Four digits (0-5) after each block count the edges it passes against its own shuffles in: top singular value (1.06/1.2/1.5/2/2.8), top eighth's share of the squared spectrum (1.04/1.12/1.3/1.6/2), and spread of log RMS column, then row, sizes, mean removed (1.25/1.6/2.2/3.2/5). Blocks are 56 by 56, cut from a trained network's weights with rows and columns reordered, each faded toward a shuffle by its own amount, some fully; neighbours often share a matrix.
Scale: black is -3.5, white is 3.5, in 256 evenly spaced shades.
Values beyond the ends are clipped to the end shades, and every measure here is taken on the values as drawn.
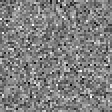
0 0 0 0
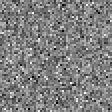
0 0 0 0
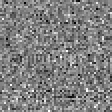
3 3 0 1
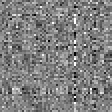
4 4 2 2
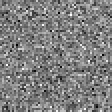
3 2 0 1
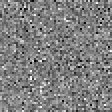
2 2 1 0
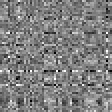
4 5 2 3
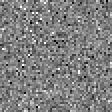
1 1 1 0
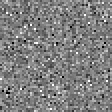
0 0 0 0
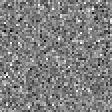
1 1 0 0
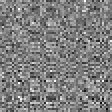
4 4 2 3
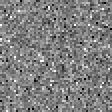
0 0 0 0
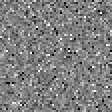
2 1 0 0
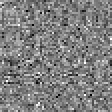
3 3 0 2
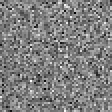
1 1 0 0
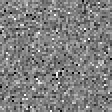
2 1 0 0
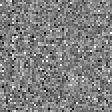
1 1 0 0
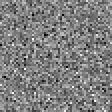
0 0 0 0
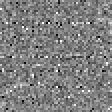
3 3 0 2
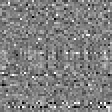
4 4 1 3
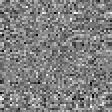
4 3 1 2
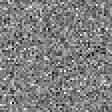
2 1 0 0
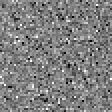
2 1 0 0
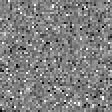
0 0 0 0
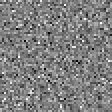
2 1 0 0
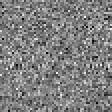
3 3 1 2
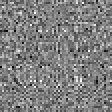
4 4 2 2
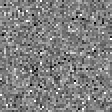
2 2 0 0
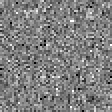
3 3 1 1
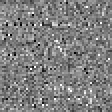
3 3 1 2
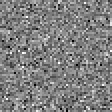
2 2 0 1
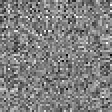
3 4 1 1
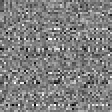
4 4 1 3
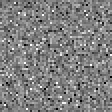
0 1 0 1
